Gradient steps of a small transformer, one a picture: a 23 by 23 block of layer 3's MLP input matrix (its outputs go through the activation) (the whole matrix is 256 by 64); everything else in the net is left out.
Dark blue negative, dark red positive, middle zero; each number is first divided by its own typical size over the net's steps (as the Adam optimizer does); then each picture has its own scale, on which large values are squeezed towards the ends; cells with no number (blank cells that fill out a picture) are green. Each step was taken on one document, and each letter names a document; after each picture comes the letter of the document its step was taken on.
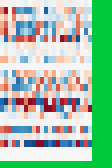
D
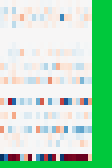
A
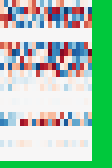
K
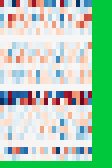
A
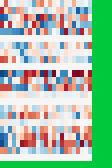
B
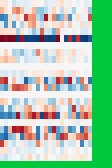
D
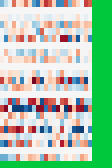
D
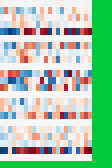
B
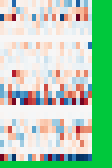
A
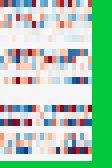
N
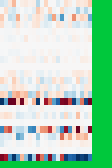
A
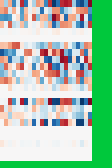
K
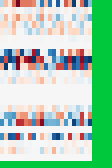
N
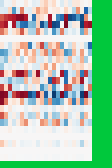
K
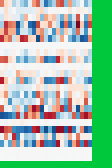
D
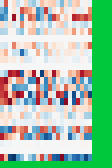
B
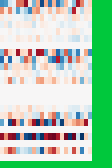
N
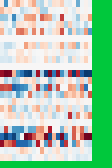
B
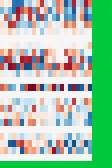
N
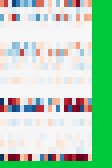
A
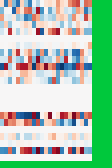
N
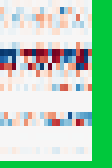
K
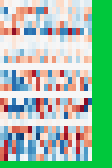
B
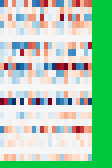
A
